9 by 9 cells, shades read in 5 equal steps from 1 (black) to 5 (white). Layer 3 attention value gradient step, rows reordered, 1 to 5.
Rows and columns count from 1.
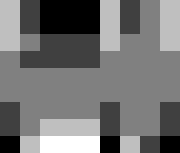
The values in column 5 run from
1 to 5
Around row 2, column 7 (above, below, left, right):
2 3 4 3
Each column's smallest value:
1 2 1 1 1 1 2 2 1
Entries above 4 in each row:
0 0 0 0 0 0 0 0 3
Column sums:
26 25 24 24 24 26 26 26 26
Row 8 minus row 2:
-2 1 3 3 3 -2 1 0 -2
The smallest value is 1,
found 9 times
